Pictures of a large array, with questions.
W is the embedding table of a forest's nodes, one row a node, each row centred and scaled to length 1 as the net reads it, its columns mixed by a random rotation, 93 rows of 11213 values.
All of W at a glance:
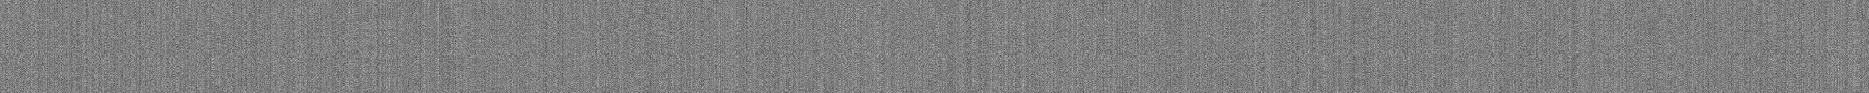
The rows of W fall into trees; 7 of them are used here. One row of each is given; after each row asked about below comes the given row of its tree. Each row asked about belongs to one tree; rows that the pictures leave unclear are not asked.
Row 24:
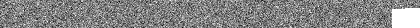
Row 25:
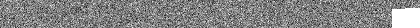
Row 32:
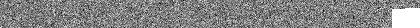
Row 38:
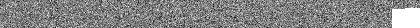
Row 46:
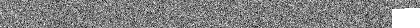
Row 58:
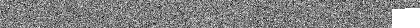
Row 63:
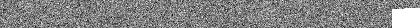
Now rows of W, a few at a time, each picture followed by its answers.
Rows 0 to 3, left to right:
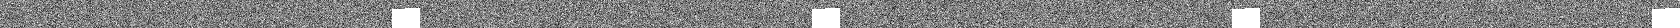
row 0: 24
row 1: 32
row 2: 24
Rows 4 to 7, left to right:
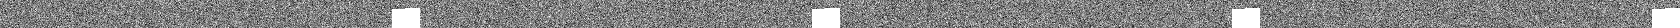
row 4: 58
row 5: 58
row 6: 24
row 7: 32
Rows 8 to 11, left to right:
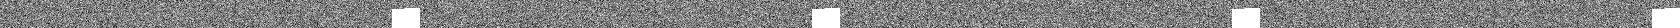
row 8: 63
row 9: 63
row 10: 24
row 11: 63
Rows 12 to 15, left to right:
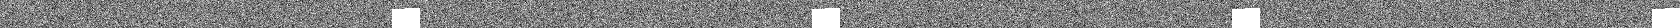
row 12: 24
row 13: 46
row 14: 63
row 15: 58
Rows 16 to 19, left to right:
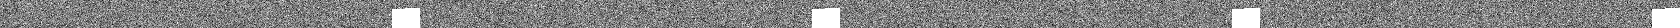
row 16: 63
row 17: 58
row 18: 63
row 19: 25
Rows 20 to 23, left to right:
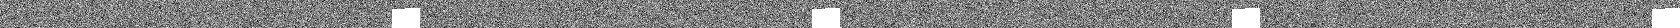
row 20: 58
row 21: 32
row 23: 32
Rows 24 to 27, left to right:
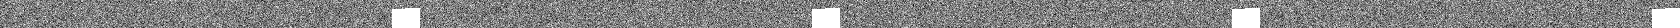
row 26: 32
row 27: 24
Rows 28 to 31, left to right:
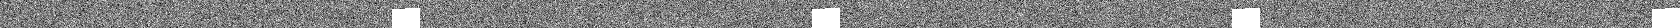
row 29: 25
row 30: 63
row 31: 58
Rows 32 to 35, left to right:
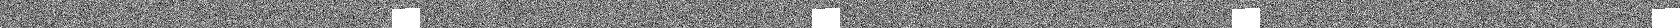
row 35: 24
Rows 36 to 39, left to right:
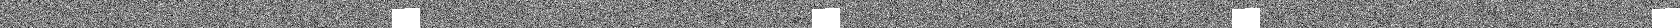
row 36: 63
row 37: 58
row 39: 24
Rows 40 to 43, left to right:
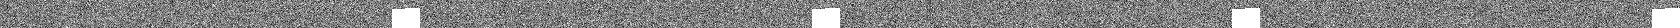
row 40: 32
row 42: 24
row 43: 32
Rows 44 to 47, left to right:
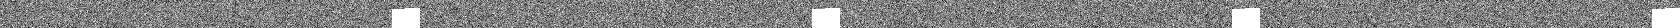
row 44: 63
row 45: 24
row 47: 63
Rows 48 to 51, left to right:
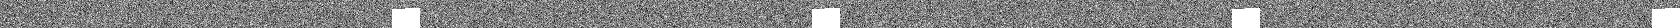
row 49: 46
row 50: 24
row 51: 24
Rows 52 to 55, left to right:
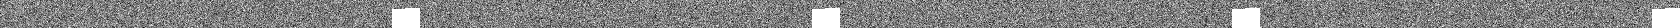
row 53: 38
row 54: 38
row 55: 32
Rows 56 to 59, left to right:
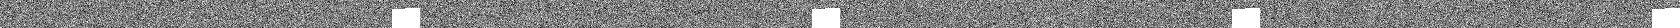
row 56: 32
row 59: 58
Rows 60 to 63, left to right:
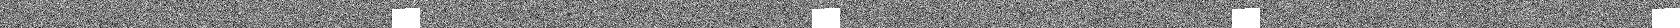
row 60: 63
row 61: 46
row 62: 58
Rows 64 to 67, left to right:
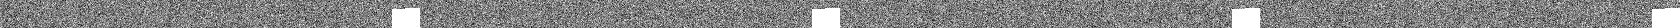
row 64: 32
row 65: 32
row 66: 46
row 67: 58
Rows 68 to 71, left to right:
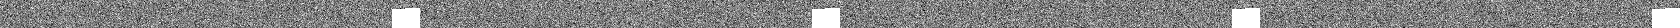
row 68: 32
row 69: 58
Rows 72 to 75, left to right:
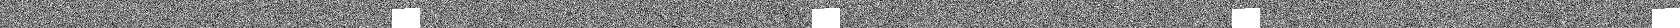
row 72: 63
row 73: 46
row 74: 24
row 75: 58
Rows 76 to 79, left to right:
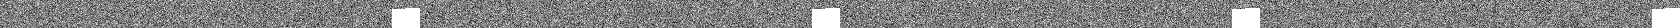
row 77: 24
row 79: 63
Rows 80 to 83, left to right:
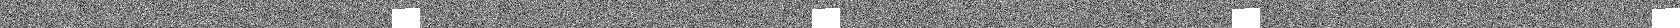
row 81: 32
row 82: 58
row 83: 32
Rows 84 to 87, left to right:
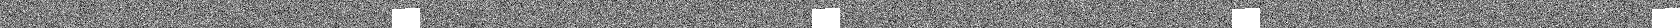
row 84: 32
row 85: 32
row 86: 24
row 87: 38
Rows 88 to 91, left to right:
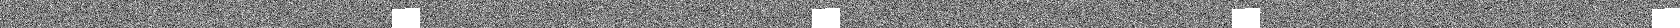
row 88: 25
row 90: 24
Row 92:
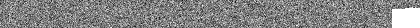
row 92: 38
